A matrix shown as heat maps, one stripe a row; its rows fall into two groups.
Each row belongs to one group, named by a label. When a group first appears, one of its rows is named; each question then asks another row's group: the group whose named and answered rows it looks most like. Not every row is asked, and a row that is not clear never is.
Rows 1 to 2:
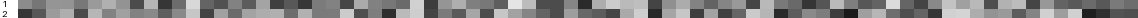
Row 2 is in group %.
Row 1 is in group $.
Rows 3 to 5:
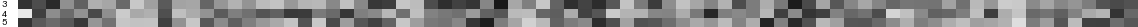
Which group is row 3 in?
%
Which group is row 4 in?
$
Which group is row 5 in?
%
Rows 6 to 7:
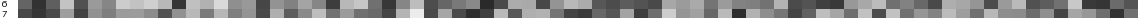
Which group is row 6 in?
%
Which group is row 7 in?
%
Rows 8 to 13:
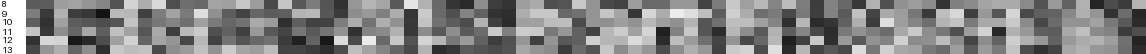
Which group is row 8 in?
%
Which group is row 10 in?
$
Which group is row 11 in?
$
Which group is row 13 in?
$
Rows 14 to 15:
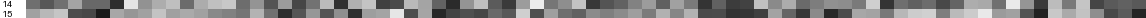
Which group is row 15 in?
$
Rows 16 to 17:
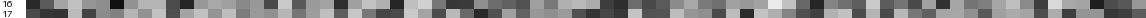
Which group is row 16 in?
%
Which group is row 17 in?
%
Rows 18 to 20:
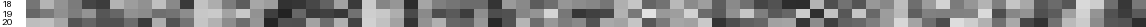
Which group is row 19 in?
$
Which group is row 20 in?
$
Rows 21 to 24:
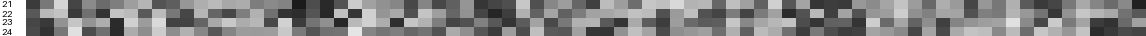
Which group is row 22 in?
$
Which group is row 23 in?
%
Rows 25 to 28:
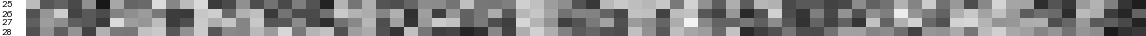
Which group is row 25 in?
$
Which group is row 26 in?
$
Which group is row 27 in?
$
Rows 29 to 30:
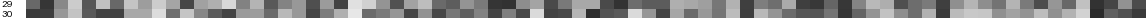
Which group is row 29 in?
%
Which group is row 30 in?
%
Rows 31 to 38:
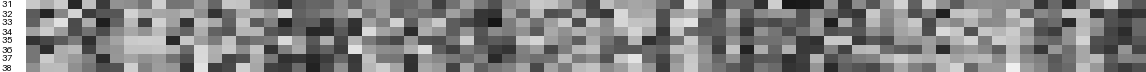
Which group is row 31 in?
$
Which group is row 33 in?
$
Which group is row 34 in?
$
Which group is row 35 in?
%
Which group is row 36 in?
%
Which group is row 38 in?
$
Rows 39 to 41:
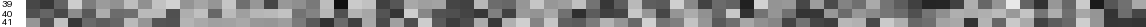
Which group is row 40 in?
%
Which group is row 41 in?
$
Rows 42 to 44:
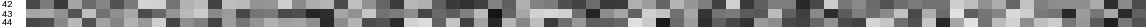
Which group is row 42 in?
%
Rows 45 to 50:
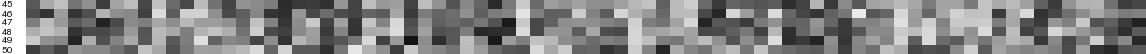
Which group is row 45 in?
$
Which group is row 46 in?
$
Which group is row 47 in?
$
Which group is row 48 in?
$
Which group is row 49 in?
$
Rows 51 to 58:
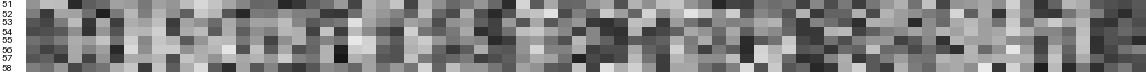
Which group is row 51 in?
$
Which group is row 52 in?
$
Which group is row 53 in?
%
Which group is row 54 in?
%
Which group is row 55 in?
%
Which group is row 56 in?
%
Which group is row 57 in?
%
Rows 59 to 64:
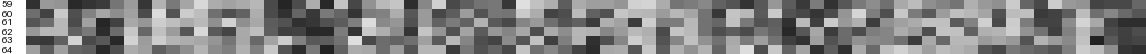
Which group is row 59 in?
$
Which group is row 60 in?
$
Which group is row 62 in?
$
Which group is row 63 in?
%
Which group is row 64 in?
$
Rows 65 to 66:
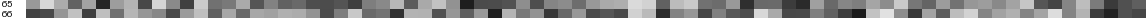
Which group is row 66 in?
%
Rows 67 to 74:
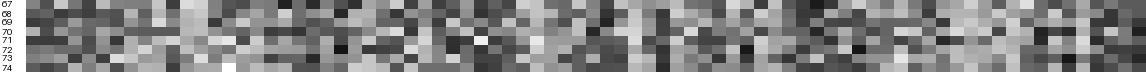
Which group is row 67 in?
$
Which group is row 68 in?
%
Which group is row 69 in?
%
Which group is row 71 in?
%
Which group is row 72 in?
%
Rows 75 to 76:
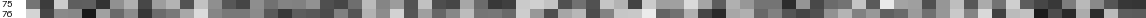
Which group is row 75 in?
$
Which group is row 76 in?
$
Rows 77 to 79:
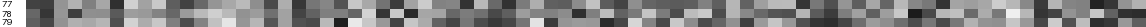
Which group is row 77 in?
%
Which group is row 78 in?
$
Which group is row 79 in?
%
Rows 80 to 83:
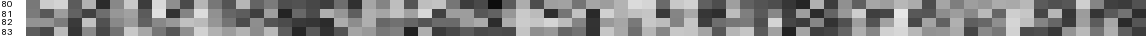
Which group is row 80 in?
$
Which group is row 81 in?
$
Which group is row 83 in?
$
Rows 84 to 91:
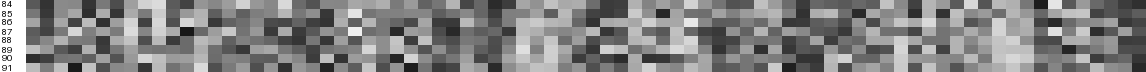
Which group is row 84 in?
%
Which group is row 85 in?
%
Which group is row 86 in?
$
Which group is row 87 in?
%
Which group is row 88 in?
$
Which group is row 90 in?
%
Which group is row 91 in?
$
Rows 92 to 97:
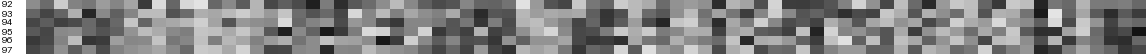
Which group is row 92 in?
$
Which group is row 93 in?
%
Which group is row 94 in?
%
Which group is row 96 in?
%
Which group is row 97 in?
$
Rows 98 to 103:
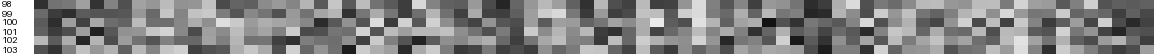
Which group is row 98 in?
%
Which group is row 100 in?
$
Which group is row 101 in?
%
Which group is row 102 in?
$
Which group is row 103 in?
%
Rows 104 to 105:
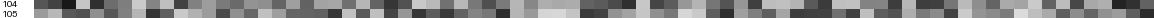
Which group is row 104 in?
%
